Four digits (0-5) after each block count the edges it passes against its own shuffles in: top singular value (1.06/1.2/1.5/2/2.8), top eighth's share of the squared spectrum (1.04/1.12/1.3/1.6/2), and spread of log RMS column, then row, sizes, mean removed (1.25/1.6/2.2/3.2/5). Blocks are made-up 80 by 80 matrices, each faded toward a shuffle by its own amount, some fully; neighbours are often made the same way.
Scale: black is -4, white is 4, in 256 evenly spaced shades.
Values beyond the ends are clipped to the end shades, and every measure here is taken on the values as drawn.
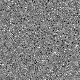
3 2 0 1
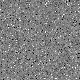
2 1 0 0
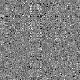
4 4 2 2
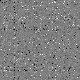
2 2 1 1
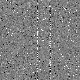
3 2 2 0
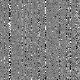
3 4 4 0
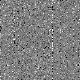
2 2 3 0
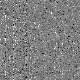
2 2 2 0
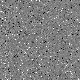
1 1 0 0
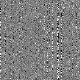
2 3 4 0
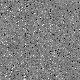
1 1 1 0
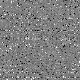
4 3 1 2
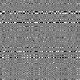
5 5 2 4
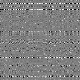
5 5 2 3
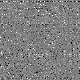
3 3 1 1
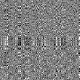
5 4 3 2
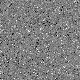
2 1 0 0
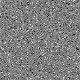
3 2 1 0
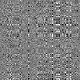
5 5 3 3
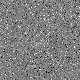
1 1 0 0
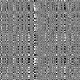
5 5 4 3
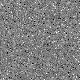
1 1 0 0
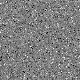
0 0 0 0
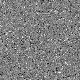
0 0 0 0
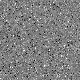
2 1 0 0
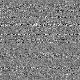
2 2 0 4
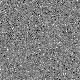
0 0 0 0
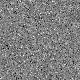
1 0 0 0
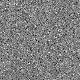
2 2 0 0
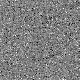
2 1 0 0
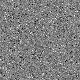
1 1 0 0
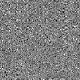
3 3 2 1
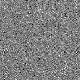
3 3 2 1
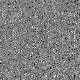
3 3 1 1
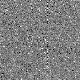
3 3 1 1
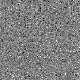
3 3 1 1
